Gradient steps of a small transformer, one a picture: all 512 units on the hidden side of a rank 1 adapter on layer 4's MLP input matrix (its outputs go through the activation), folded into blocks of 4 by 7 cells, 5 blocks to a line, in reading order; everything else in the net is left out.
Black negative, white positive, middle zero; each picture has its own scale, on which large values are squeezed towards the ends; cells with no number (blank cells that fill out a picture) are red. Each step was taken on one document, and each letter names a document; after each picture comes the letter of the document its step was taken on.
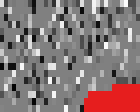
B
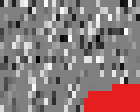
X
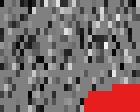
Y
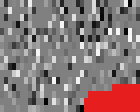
B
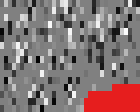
X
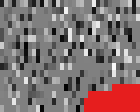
Y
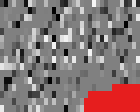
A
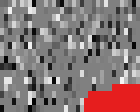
A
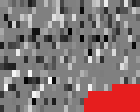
B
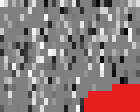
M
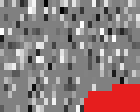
M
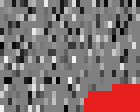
A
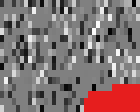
Y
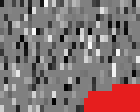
Y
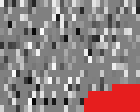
B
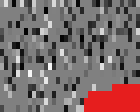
M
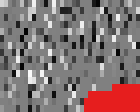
M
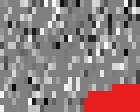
B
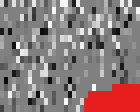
X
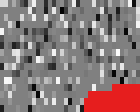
M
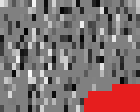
M
